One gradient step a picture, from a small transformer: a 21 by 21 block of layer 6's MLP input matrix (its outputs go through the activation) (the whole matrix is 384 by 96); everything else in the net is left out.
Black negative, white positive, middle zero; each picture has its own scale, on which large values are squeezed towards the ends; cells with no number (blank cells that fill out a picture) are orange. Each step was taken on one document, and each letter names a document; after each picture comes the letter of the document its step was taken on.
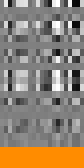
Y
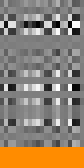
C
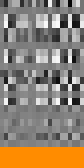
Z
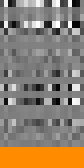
C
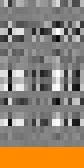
Y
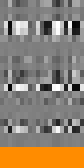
Y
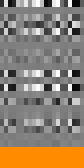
C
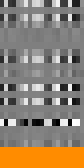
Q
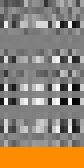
Q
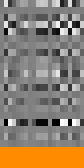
Z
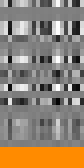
Y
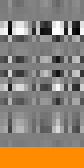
Y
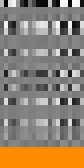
Z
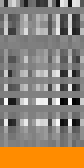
Z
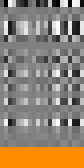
Z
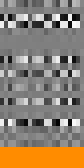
Q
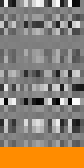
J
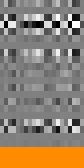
C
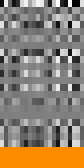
Q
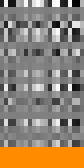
J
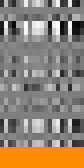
J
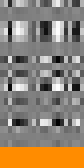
Y
